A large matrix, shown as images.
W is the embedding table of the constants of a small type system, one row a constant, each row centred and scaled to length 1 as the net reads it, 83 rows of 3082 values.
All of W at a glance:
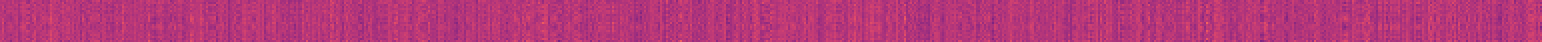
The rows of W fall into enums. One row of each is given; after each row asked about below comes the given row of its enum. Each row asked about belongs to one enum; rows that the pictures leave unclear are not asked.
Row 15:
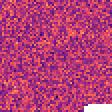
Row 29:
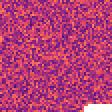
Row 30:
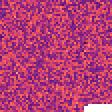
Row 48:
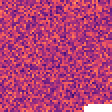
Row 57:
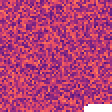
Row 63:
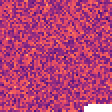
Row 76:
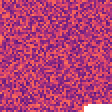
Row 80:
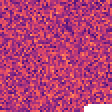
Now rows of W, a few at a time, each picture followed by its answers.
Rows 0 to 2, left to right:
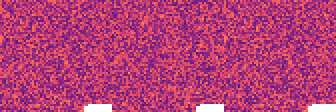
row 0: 76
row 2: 76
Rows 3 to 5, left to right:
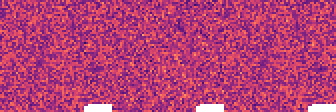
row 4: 80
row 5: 30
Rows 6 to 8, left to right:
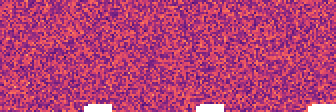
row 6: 63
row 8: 29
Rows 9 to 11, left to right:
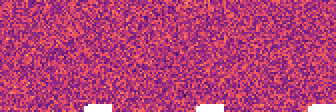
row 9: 63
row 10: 48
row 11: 76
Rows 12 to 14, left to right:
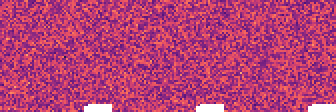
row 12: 63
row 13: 57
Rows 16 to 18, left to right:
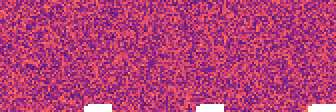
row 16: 57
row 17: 30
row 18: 76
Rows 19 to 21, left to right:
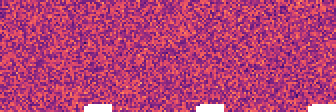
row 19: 30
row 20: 63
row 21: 48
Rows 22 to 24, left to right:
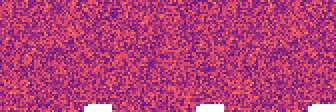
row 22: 63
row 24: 63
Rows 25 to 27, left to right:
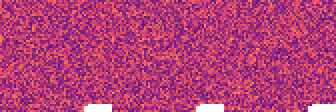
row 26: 29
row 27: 63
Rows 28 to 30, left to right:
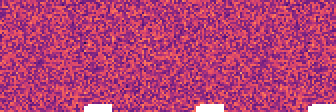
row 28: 30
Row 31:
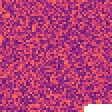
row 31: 76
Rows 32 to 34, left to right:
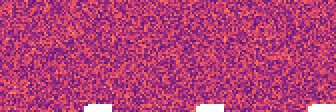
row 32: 63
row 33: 76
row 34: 29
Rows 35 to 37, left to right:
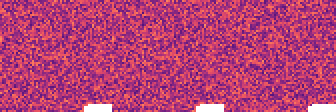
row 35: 29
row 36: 29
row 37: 57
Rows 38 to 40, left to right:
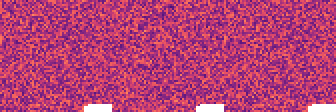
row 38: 76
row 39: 57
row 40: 76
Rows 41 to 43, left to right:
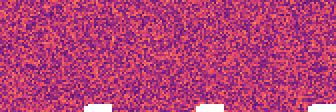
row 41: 57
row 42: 29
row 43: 30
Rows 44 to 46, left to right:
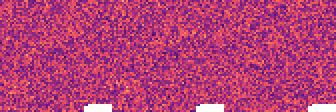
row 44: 63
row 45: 15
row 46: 57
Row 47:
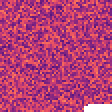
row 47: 57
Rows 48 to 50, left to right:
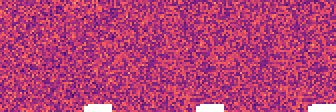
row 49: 30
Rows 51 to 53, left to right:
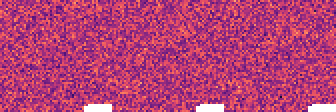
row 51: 48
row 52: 63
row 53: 15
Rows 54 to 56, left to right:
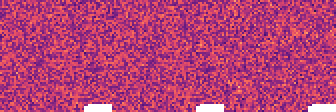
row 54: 30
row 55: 30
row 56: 15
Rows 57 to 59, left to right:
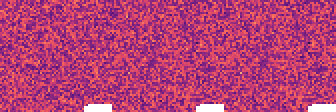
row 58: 30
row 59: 30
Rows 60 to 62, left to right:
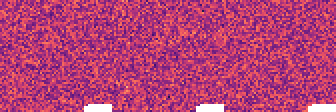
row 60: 57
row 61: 15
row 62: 76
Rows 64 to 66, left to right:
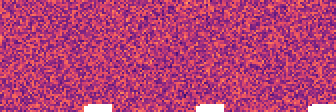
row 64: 76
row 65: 48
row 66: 57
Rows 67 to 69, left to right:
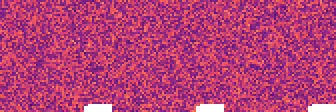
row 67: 30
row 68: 76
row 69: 57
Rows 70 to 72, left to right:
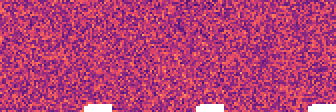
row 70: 29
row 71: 80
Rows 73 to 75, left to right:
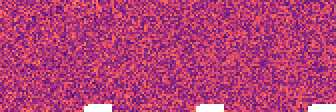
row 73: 48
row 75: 30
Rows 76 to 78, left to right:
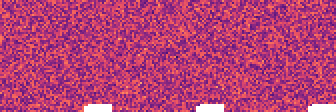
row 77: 63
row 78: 57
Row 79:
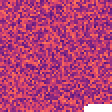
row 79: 57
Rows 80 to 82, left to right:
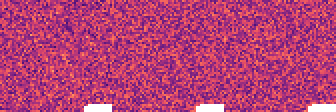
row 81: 76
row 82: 29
